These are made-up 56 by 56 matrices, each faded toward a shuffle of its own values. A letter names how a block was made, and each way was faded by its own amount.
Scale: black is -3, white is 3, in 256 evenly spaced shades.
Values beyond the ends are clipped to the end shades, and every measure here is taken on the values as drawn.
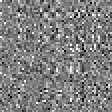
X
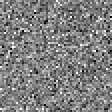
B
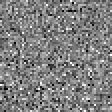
B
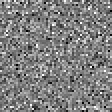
B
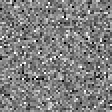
B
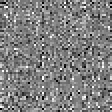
X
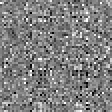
X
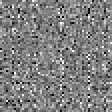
X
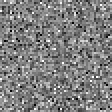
B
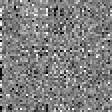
X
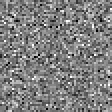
B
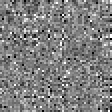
X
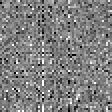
X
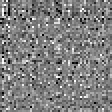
X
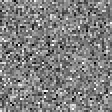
B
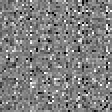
X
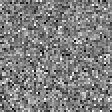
B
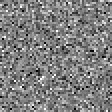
B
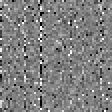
X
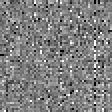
X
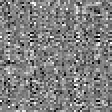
X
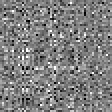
X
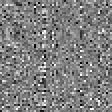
X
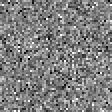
B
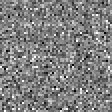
B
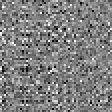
X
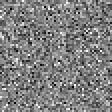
B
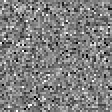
B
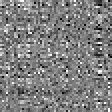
X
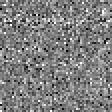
B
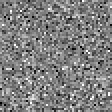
B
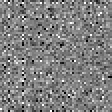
X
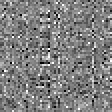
X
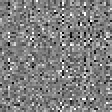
X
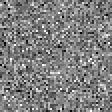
B
